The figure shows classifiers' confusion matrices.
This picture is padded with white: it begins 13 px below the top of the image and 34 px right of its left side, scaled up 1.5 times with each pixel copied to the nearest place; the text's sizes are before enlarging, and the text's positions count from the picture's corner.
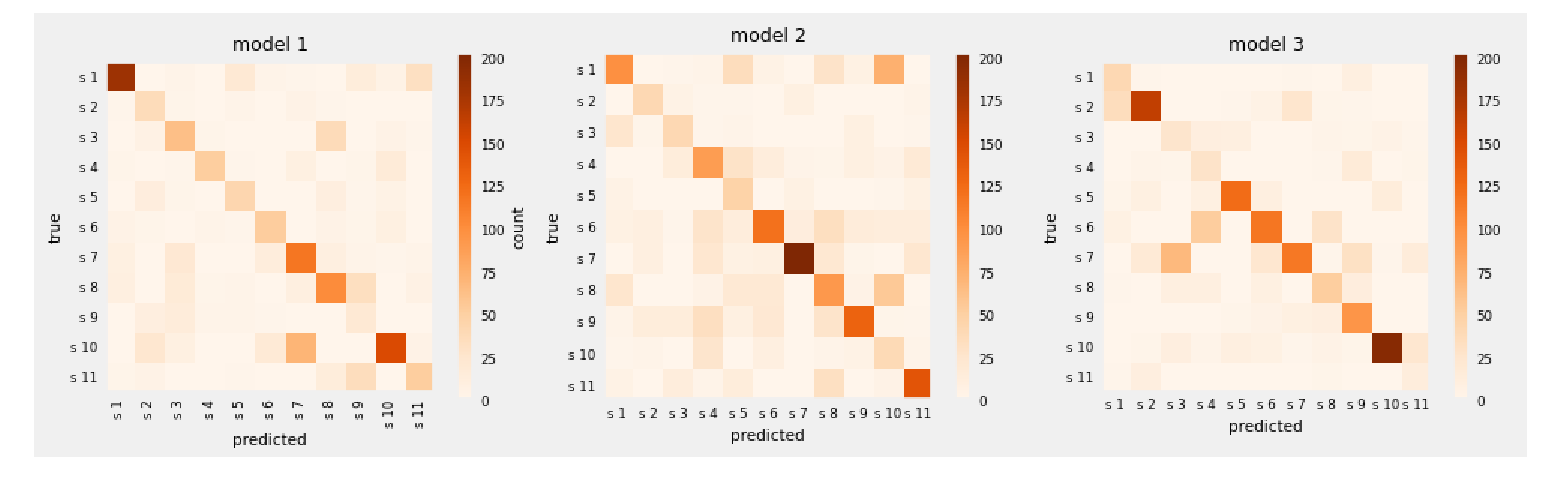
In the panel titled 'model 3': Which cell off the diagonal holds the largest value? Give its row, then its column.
s 7, s 3
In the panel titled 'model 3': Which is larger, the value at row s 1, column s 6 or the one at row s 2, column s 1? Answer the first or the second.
the second
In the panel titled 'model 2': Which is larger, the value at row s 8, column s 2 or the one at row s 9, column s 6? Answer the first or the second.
the second
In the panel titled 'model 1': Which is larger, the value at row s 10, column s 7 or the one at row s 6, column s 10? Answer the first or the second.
the first
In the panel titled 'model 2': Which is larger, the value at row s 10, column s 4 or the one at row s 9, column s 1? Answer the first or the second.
the first
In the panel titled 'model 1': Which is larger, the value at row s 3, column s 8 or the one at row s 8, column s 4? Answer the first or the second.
the first
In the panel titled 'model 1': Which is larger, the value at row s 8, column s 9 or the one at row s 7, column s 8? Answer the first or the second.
the first
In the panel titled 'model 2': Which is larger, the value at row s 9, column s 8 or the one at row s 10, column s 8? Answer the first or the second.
the first
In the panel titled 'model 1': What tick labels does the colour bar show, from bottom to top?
0, 25, 50, 75, 100, 125, 150, 175, 200
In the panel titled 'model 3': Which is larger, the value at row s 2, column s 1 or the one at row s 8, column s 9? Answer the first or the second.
the first
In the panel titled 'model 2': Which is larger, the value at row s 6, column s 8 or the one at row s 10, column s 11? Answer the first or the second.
the first
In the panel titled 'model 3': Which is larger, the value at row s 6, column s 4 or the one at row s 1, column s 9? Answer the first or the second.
the first
